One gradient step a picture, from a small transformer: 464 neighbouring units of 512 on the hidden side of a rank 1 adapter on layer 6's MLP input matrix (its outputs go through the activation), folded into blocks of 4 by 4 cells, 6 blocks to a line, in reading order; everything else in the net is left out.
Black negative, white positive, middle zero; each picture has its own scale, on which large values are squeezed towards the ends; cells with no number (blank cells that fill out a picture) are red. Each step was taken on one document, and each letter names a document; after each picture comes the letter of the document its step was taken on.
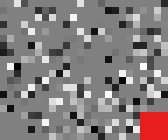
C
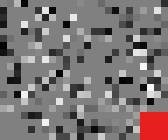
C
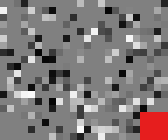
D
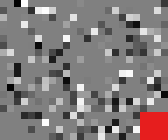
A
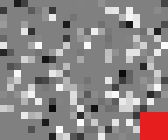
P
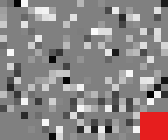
A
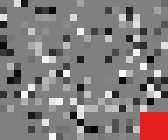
C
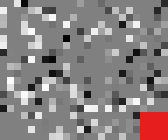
D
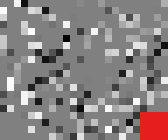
D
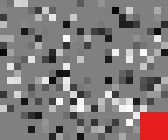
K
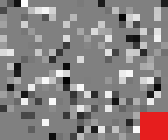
A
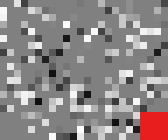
D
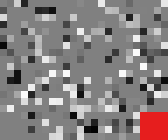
C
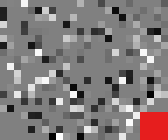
K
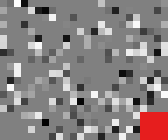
A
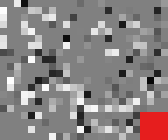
D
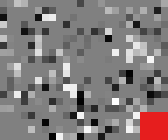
K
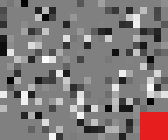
C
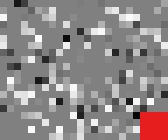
P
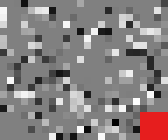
D
